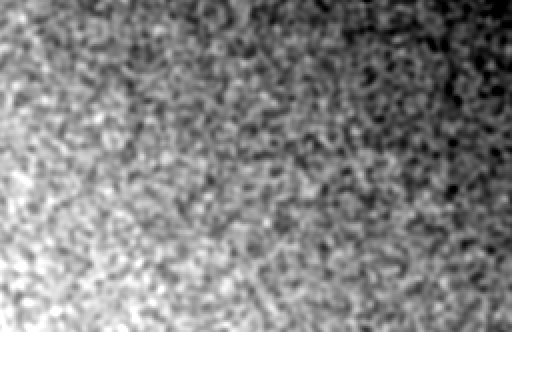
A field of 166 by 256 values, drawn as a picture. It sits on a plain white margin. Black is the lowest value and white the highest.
Values rise toward the bottom left. The ninth with the highest average is the bottom left. Neither half mirrors the other. The values follow a bell shape. There are no regular stripes. There are no lone odd cells.
